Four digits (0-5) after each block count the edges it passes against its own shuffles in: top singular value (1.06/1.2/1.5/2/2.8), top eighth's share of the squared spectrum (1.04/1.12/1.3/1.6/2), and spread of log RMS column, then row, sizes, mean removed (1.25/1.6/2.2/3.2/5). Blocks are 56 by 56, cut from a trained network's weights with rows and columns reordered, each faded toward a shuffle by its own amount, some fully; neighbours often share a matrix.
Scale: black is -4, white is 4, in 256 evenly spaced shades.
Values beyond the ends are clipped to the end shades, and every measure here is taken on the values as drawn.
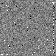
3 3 1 0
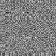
4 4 0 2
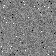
0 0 0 0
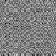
4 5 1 2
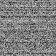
3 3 0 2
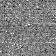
2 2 0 0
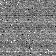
3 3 0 1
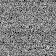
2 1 0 0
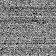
3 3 0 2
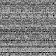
4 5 0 3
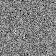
0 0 0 0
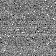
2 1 0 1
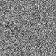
3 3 1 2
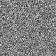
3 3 0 0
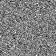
0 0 0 0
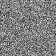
1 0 0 0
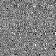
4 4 1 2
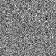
3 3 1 0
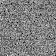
0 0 0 0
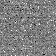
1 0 0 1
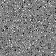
1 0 0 0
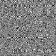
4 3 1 3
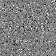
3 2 0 2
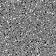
0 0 0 0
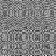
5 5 0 2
